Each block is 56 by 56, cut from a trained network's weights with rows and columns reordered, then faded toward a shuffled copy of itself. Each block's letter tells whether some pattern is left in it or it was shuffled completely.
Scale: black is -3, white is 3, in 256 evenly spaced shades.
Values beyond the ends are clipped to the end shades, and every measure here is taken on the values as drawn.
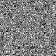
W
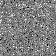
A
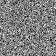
A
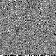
W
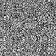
W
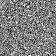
A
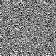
W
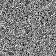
A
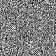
W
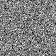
A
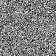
A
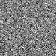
W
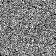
A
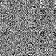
W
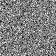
A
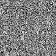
W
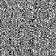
W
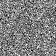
A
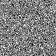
A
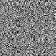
W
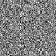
W
